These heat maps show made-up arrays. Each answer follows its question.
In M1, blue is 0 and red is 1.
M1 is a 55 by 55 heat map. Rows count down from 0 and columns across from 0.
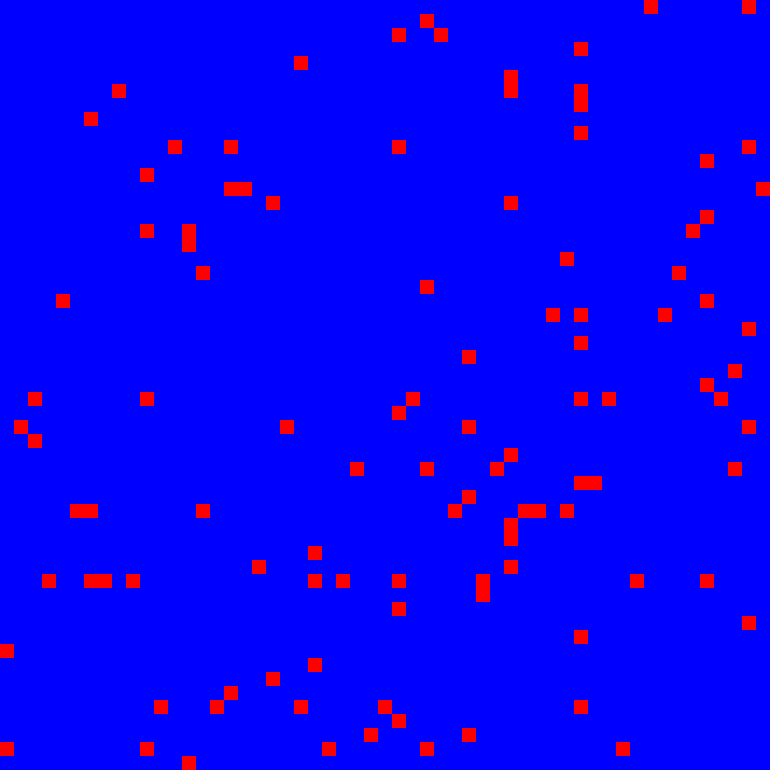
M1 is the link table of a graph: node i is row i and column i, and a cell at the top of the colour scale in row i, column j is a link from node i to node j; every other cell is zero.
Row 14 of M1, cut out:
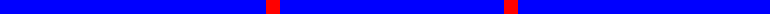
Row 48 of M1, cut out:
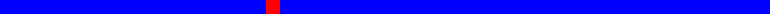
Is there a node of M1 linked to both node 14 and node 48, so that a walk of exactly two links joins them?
yes
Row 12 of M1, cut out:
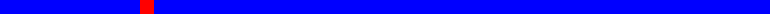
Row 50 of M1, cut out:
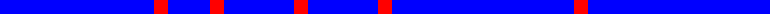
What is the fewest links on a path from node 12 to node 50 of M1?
4
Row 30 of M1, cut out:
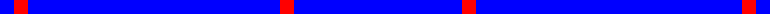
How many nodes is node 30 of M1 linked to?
4
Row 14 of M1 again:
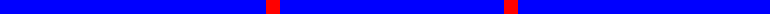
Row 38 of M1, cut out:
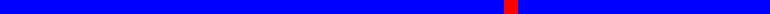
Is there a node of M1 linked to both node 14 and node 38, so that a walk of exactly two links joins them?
yes
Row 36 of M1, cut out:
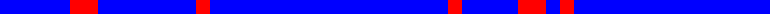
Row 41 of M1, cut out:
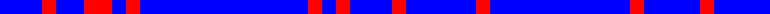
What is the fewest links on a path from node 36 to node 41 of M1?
2
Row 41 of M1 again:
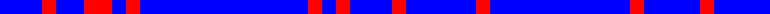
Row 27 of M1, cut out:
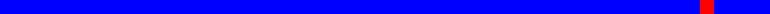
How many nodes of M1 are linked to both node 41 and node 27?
1
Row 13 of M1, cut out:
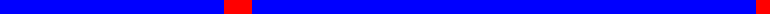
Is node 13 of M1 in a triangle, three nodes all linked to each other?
no
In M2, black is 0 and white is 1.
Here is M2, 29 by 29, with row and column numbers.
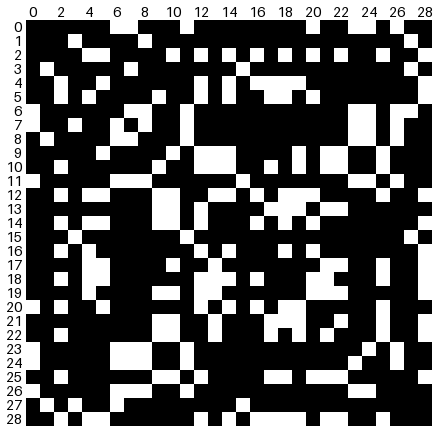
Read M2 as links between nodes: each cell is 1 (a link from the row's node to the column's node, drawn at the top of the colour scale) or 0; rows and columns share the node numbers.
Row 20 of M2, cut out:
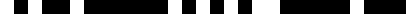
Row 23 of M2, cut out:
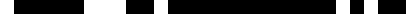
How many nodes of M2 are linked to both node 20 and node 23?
1
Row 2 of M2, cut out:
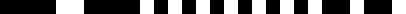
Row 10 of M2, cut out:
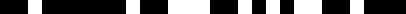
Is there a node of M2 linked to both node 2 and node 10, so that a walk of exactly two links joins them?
yes
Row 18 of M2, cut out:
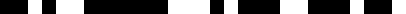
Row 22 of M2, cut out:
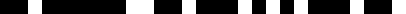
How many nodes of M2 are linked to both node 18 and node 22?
5
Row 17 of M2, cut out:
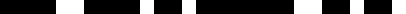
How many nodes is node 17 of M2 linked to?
8
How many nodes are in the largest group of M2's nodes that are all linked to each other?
7
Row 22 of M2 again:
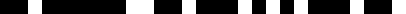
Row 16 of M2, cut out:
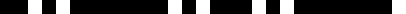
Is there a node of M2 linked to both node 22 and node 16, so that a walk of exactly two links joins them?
yes
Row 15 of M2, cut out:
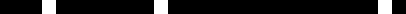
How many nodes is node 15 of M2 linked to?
3
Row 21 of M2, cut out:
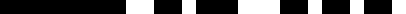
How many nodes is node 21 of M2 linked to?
9
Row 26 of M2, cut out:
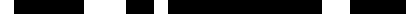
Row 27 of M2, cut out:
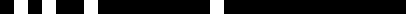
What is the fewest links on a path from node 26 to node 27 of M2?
2
